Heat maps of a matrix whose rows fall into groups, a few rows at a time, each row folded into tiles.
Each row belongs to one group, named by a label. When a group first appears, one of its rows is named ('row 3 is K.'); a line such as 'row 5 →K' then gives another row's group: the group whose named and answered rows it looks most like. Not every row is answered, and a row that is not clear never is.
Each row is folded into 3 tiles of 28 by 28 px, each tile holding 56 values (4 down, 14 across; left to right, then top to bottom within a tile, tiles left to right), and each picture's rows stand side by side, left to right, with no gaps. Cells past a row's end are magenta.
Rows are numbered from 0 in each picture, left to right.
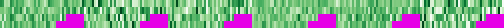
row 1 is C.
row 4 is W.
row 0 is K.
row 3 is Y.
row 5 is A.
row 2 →A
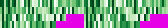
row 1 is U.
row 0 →U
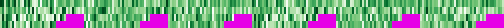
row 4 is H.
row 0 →U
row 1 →K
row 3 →U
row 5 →Y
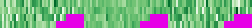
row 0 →W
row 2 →K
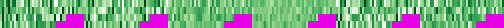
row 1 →A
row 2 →H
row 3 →Y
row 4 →A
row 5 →H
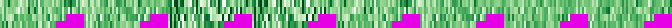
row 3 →U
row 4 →A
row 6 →Y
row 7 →K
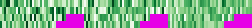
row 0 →C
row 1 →A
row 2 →W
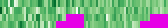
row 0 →H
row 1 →H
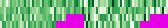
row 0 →H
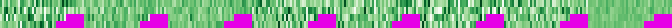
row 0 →Y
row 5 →A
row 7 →K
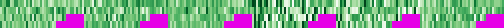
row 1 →H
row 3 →U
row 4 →A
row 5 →W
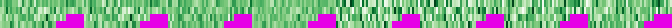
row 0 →Y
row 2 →K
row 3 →Y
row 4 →C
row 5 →C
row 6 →A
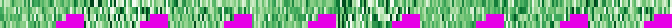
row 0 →H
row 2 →C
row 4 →U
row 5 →H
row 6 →K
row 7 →C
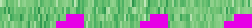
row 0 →W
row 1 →K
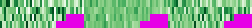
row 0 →C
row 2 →C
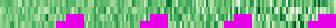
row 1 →K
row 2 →K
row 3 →Y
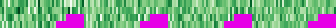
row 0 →K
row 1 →W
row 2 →K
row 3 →H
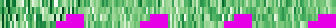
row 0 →U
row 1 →W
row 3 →H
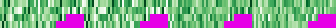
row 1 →A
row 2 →K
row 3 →W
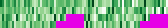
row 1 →A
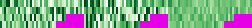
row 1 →U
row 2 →K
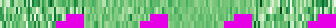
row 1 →Y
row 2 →K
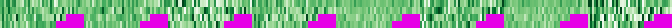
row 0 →U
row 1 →K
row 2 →C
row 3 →U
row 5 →K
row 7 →U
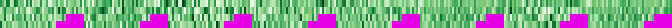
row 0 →C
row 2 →C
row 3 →A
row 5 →W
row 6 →Y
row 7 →W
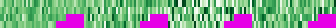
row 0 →H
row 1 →Y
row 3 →K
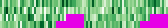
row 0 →Y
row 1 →A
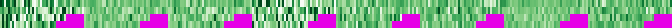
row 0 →U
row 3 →C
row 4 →Y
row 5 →K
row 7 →H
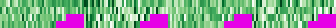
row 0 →H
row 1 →U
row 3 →A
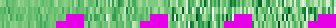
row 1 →H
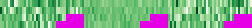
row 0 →H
